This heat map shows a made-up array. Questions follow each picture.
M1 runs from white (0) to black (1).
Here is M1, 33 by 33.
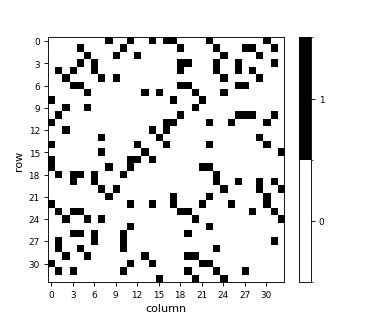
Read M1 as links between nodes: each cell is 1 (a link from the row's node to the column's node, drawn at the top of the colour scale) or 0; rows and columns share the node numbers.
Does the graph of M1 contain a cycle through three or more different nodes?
yes
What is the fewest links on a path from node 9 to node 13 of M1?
3
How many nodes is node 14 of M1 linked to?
5
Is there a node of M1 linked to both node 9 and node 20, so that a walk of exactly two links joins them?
no
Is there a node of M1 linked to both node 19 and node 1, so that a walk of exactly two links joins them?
yes
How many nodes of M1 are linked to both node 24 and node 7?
2
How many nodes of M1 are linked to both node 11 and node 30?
2
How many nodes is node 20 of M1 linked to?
5
